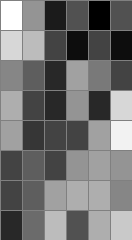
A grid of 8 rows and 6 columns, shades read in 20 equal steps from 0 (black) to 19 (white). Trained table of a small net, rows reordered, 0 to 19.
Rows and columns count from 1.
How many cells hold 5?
9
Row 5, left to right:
12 4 5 5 12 18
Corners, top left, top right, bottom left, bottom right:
19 6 3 15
